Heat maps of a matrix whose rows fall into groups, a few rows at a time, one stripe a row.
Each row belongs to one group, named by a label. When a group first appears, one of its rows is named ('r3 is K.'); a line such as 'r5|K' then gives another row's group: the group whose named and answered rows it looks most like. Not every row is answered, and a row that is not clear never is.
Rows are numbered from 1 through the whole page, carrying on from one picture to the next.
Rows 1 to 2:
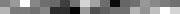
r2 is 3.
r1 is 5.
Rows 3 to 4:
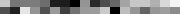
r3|3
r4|5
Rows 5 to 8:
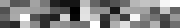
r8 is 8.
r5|3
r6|5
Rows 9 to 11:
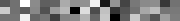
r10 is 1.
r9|8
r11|5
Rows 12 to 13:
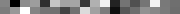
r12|1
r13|5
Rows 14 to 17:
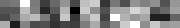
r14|8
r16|8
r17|3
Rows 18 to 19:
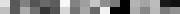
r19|1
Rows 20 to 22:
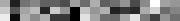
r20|3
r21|1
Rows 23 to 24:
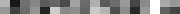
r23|3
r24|1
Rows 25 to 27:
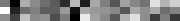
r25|3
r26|1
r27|5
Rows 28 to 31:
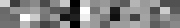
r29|5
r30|5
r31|8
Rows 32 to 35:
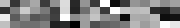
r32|1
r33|8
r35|3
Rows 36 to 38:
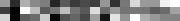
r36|3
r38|3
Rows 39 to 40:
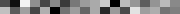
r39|5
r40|3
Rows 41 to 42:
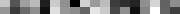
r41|1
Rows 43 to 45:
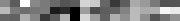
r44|3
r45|8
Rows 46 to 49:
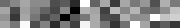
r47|8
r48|3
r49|5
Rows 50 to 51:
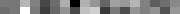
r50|8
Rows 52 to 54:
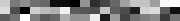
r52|3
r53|1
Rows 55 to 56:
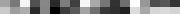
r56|3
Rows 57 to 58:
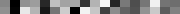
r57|1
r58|8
